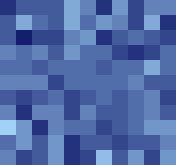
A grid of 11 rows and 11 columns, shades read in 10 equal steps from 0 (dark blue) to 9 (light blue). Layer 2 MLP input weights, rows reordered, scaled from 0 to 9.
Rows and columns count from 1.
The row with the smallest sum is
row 3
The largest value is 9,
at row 9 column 1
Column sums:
47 40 37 43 43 44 39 38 39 48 41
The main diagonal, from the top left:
1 7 2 3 4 4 4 3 4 3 6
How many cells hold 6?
12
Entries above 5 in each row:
2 4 1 1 1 0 0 0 4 2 4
